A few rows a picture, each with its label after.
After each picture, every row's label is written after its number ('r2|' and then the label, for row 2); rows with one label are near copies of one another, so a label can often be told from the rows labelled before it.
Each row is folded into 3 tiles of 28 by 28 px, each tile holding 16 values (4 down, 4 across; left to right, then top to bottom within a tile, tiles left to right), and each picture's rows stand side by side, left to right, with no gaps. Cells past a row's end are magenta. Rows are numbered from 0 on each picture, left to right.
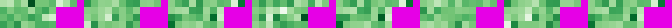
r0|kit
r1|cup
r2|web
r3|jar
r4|web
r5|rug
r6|cup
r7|web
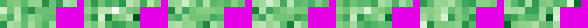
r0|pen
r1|jar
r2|rug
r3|rug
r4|jar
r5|cup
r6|web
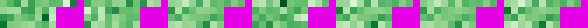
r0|web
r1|pen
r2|rug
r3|kit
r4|rug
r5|rug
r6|rug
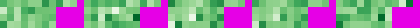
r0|pen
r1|jar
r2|cup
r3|cup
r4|web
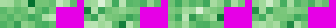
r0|kit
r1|rug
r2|jar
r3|rug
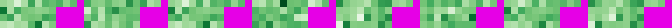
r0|rug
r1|pen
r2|rug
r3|kit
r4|cup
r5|jar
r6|rug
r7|cup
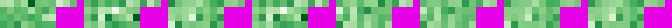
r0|kit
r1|jar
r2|cup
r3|jar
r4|pen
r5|pen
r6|cup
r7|cup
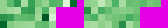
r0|web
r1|rug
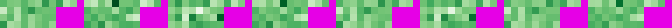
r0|pen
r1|kit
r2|jar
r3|kit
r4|pen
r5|jar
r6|pen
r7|kit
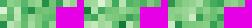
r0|pen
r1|rug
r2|cup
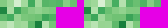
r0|rug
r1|rug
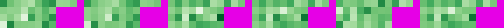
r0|cup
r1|cup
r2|jar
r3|jar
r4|pen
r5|jar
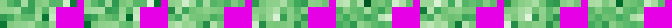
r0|web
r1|web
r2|rug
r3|cup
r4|kit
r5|rug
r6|cup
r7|kit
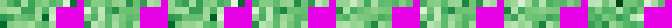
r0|web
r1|pen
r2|web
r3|pen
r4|rug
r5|pen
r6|rug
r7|kit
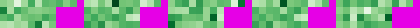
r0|rug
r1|kit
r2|web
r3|kit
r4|jar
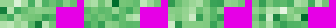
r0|rug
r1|kit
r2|cup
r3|jar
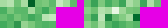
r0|kit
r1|jar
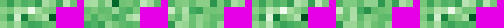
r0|jar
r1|kit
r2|pen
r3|jar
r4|pen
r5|jar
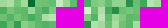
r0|kit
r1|pen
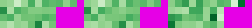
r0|rug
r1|rug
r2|web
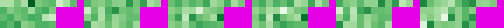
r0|kit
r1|pen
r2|jar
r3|jar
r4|pen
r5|cup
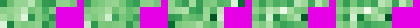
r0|cup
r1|cup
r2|web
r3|jar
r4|jar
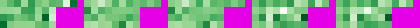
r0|web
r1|rug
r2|rug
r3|jar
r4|jar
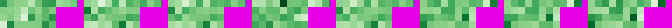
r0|cup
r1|rug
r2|rug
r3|kit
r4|rug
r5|web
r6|web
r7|web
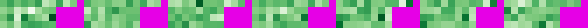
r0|jar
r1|pen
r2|kit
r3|jar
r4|web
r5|web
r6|rug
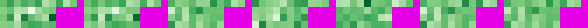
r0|jar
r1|jar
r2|pen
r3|cup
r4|kit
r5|pen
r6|pen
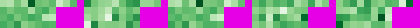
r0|kit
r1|cup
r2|kit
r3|jar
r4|web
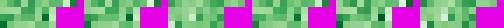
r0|web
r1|web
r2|cup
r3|web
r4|web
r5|cup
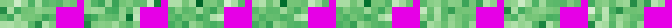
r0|rug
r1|web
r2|kit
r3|kit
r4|kit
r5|pen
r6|rug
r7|pen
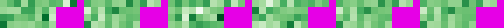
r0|web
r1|pen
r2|jar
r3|rug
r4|pen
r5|pen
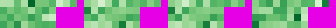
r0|kit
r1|rug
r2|rug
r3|web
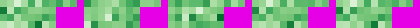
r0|rug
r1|cup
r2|jar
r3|rug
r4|rug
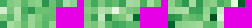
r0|pen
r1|jar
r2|web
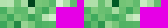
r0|kit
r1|kit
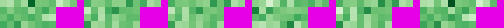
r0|kit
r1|pen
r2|pen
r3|rug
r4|pen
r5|kit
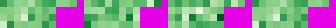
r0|cup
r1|web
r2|jar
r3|cup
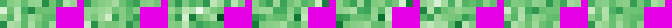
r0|pen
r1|cup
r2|jar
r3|web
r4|web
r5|rug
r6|pen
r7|pen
